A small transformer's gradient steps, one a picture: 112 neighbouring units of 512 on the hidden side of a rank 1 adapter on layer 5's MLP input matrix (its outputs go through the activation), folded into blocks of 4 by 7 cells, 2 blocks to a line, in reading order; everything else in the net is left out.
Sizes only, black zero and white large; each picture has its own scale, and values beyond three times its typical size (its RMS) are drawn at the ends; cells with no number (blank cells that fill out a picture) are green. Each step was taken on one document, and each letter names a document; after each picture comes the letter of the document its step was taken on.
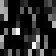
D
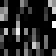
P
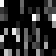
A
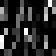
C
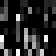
D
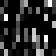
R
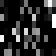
A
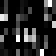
R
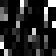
R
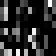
P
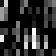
D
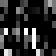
P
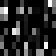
P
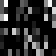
D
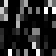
P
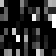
A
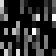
A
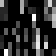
A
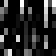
C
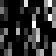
D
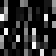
C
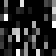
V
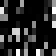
V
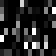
D
